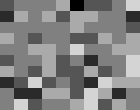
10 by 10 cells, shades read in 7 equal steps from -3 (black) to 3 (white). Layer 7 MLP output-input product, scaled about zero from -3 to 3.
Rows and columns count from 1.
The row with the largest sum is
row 5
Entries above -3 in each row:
9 10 10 10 10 10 10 10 10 10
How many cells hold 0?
38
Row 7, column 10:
2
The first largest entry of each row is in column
10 2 6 1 6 10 10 3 7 2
